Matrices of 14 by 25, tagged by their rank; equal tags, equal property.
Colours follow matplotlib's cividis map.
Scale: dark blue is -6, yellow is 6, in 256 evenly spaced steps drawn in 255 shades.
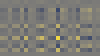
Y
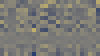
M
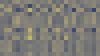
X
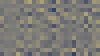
M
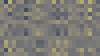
M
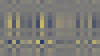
Y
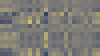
X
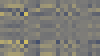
X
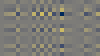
Y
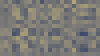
M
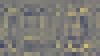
M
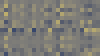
X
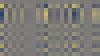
Y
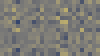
M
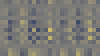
X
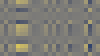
Y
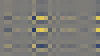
Y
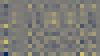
X
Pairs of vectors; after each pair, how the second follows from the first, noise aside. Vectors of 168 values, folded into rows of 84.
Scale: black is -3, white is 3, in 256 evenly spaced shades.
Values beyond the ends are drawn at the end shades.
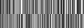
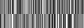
wrapped around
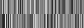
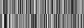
sign-scrambled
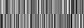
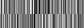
wrapped around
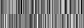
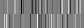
partly zeroed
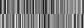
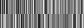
sign-scrambled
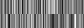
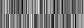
sign-scrambled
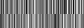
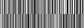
negated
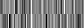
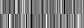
negated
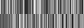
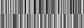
sign-scrambled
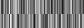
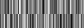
wrapped around
